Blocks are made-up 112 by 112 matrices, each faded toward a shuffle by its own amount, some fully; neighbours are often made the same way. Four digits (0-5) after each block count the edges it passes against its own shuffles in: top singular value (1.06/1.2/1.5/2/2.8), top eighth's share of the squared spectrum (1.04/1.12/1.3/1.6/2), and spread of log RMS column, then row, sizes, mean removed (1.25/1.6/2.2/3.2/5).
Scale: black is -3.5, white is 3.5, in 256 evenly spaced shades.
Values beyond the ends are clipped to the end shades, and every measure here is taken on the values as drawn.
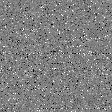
2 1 0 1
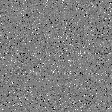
1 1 0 1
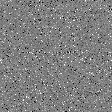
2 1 0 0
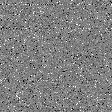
2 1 0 1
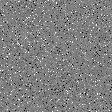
0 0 0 0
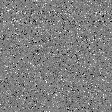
2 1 0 1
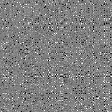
5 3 2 2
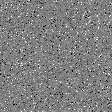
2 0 0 0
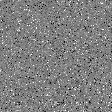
3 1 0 0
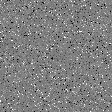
0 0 0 0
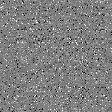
4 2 1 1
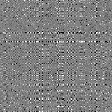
5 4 3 3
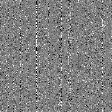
3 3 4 0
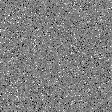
0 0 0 0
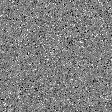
0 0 0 0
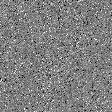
0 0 1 0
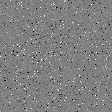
3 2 1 1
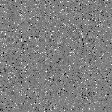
4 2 1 1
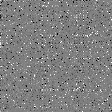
4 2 1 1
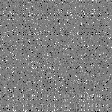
4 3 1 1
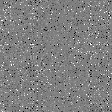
4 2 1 1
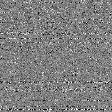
2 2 0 3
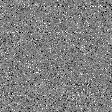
1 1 0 2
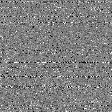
2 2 0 3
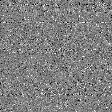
1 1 0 2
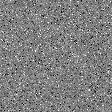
0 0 0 0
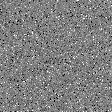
0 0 0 0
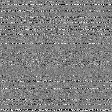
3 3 0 4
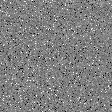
0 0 0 0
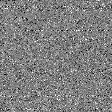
1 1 0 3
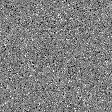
0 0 0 0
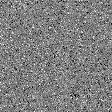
1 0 0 0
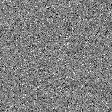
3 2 0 0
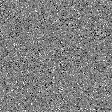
2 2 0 0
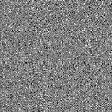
4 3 2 2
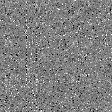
3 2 1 1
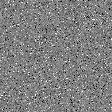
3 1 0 0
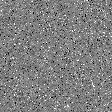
1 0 0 0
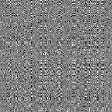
5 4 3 3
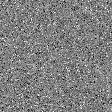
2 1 0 0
